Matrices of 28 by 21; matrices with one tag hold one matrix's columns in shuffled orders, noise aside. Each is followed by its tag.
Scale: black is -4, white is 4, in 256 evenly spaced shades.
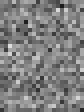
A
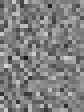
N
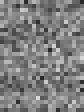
A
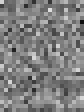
A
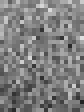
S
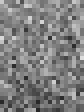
S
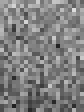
S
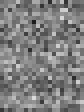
A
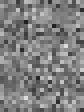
A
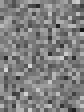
N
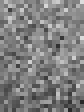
S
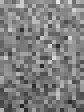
S
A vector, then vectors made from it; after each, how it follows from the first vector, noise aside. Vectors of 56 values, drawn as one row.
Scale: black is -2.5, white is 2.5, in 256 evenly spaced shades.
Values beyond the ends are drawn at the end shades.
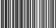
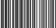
copied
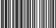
copied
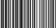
copied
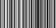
negated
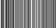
partly zeroed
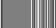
partly zeroed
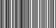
partly zeroed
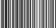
copied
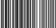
copied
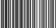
copied
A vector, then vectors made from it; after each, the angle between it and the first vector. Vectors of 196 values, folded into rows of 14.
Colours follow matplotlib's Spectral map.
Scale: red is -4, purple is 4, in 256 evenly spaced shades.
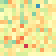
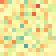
nearly opposite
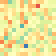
nearly opposite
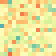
partly opposed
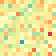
orthogonal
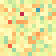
partly opposed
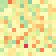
nearly parallel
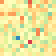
partly opposed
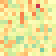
nearly opposite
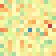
orthogonal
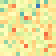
partly aligned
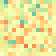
nearly parallel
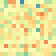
partly aligned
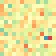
orthogonal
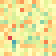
orthogonal
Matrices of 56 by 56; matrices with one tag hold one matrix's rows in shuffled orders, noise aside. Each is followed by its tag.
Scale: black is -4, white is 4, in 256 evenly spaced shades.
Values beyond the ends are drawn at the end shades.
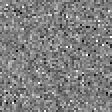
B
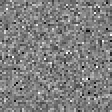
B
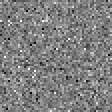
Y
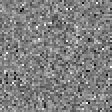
B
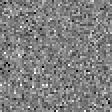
Y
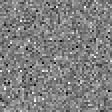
Y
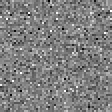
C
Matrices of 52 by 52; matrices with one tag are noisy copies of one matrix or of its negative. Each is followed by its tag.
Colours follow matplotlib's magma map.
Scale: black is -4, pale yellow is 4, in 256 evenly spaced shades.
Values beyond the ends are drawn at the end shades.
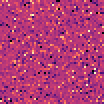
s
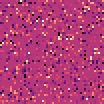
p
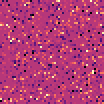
s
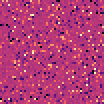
s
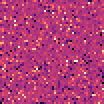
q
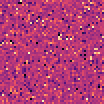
p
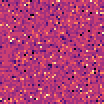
s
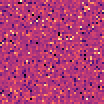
p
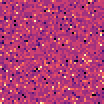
q
